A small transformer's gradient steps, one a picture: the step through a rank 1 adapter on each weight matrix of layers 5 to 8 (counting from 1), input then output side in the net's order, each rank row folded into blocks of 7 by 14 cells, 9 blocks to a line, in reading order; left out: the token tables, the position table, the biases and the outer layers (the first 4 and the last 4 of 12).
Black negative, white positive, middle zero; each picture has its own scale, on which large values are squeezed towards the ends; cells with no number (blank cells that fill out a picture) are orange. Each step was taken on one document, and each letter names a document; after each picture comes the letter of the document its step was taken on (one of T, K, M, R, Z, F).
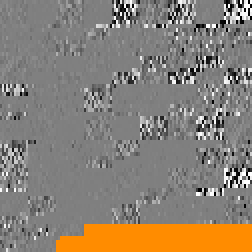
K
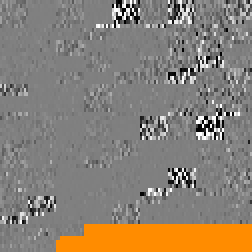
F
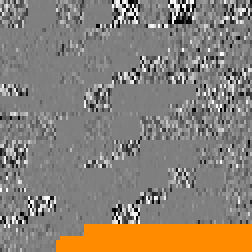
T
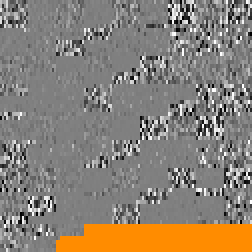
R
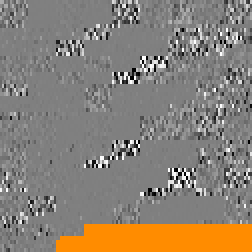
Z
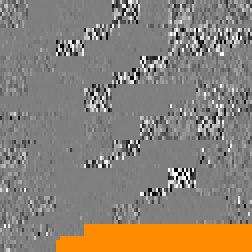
Z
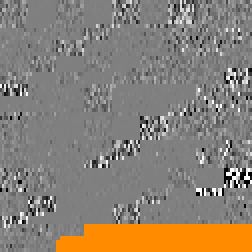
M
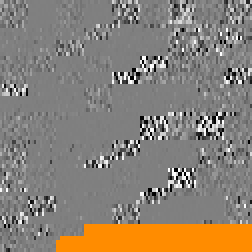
Z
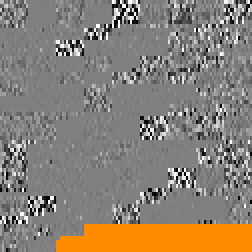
T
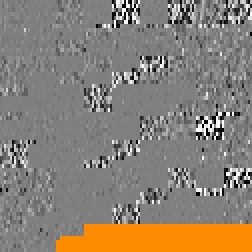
R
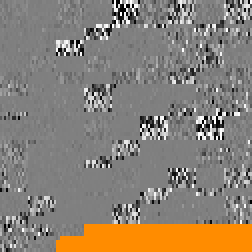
K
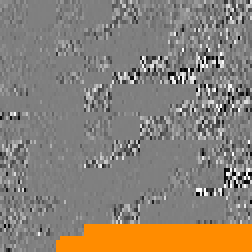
T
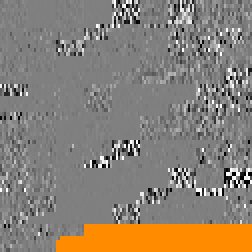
M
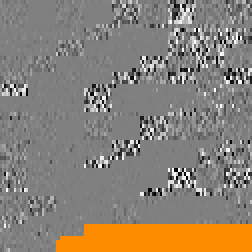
Z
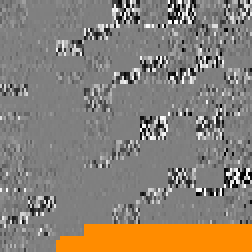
F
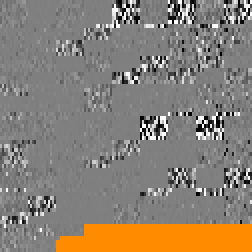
F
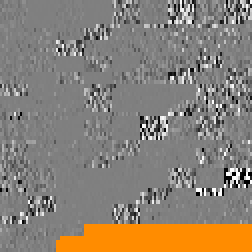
M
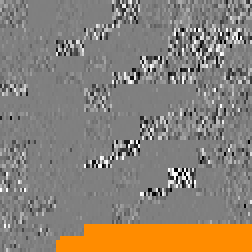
Z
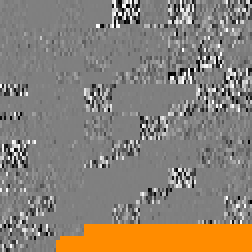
M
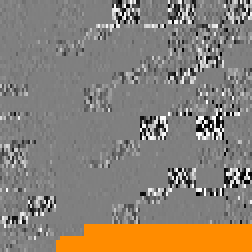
F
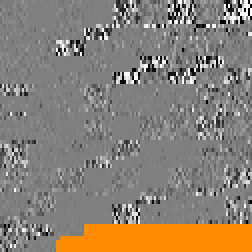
K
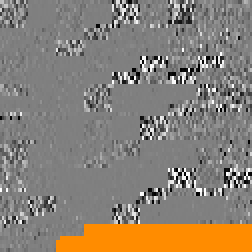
T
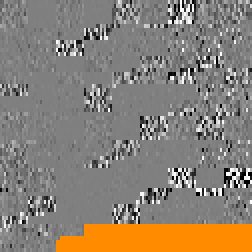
M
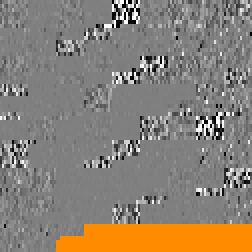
R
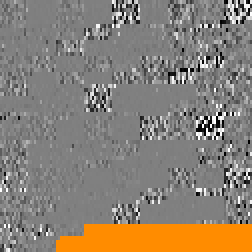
T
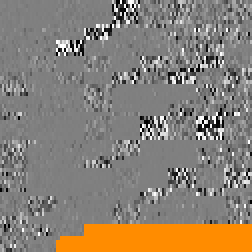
K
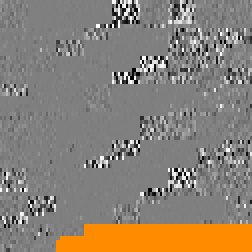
Z
